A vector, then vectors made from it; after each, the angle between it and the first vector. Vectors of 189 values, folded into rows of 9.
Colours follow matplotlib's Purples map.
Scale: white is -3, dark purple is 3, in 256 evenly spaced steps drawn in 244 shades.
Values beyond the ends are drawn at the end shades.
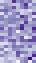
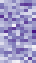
partly aligned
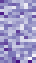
nearly opposite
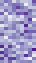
partly opposed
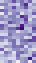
nearly parallel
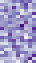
nearly parallel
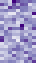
partly aligned
